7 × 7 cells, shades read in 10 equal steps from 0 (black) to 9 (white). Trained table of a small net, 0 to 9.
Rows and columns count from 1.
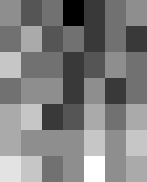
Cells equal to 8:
1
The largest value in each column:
8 7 5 5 9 5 7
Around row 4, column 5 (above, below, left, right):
3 6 2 2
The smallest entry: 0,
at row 1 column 4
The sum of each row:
23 25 29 27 34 40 44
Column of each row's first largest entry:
1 2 1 2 2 5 5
